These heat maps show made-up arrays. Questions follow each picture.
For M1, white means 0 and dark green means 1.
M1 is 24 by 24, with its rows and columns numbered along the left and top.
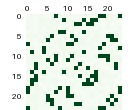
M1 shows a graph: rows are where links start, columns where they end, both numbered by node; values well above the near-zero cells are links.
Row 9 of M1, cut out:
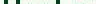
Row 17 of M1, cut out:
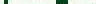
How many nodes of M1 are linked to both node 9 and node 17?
2
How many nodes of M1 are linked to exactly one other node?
0
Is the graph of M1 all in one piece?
no
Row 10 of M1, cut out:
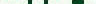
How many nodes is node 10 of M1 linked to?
5
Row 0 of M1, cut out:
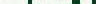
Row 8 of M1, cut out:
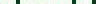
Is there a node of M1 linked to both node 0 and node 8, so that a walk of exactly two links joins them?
yes
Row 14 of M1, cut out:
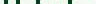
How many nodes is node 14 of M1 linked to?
4
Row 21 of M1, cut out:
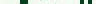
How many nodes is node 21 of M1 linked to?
4
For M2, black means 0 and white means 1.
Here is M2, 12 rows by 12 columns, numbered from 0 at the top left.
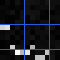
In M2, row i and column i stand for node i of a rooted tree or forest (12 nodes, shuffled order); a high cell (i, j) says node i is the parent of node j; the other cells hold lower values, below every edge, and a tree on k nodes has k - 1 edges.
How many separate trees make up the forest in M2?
2
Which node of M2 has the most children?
10
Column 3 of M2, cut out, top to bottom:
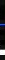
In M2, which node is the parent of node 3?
10
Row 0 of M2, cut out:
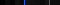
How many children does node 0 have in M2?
0
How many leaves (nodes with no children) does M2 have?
8
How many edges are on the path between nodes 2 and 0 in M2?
4
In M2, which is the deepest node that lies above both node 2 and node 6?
9
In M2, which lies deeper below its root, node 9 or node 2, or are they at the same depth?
node 2
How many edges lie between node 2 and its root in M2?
2
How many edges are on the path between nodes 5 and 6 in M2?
3
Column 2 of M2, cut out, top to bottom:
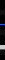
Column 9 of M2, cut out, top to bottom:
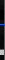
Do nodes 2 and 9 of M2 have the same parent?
no
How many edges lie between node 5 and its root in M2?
1
